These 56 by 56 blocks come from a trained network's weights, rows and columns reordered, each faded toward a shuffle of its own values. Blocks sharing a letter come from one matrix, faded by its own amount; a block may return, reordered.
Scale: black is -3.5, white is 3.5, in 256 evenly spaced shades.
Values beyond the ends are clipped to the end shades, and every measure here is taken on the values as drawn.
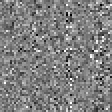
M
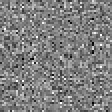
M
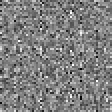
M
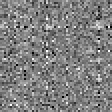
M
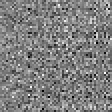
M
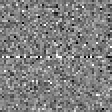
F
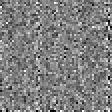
M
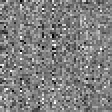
M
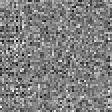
M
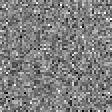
F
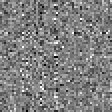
M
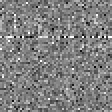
F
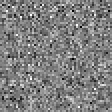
F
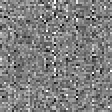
M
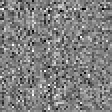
M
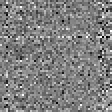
M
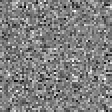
F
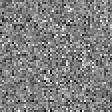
F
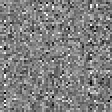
M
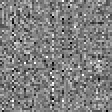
M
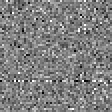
F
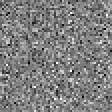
F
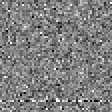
F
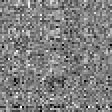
M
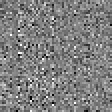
M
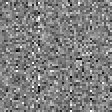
M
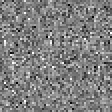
F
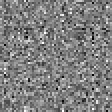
M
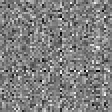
M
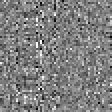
M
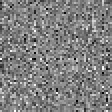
M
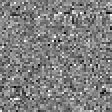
F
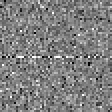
F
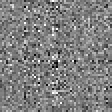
M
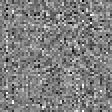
M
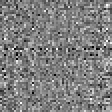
M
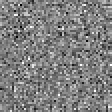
F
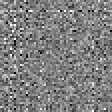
M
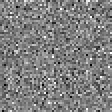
F
